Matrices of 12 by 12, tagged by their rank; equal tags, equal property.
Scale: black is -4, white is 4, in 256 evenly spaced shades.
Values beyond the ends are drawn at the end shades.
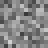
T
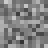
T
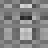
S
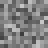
T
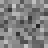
T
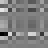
S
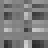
S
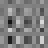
S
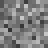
T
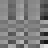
S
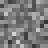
T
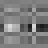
S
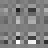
S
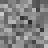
T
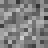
T
